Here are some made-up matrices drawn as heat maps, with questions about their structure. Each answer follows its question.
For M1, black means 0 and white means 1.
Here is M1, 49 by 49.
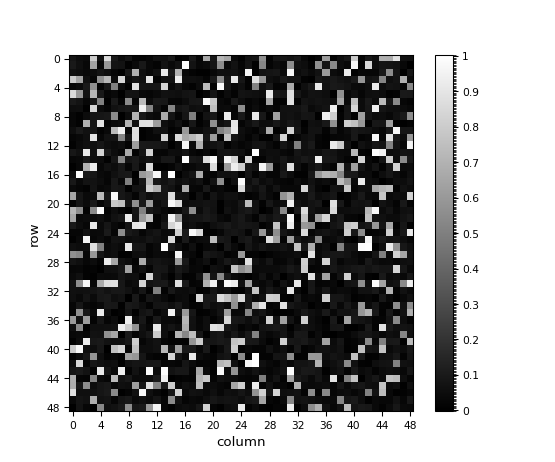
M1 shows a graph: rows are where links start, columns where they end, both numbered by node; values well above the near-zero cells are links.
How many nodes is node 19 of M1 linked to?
8
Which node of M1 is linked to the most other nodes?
node 31
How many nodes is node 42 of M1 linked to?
8
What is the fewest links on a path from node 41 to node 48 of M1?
2
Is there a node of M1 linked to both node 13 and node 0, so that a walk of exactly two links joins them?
yes
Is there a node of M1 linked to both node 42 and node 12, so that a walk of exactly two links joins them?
no
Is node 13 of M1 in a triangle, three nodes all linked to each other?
yes
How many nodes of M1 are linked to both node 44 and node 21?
3
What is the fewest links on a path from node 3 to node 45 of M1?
2
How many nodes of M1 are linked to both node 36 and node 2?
1
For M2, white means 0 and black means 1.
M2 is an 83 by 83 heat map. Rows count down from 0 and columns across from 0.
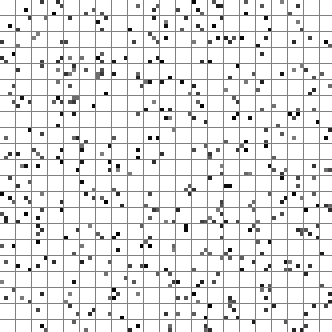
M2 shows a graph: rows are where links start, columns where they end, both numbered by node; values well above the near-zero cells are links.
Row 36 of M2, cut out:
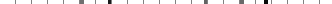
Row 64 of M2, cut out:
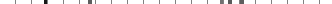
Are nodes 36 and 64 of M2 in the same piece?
yes
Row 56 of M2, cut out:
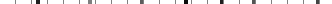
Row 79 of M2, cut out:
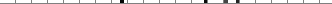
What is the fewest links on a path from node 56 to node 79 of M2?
1
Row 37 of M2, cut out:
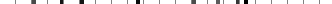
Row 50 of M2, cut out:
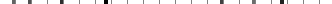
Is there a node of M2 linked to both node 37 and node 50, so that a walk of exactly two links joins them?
yes
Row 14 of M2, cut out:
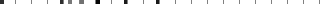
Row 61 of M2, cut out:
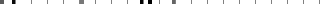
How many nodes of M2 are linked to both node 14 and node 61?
2
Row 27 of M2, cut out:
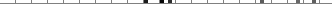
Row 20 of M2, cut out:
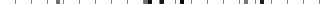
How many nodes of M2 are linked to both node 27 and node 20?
3
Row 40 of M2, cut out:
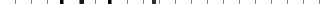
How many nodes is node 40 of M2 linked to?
4
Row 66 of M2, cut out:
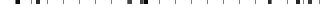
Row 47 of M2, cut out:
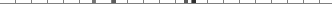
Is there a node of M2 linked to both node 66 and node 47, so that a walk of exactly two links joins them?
no
